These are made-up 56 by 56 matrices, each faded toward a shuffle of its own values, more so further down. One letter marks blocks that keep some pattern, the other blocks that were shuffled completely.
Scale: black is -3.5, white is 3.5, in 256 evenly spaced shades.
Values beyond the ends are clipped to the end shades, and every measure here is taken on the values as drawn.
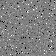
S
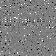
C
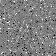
S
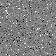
S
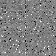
C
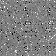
C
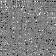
C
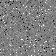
S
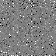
C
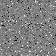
S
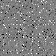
C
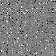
C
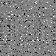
C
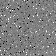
S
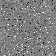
S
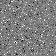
S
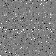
C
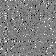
C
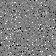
C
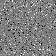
S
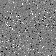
S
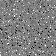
S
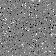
S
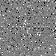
C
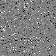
C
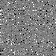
C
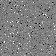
S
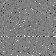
C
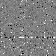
C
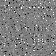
C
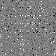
C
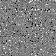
C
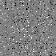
C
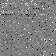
C
